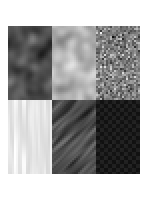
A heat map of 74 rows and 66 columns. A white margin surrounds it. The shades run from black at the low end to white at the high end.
It is made of 2 by 3 panels. Panel 1,1: low, blotchy. Panel 1,2: high, blotchy. Panel 1,3: middling, fine-grained, strong in contrast. Panel 2,1: very high, streaked downward, faint in contrast. Panel 2,2: low, slanting up to the right. Panel 2,3: very low, checkered, faint in contrast.
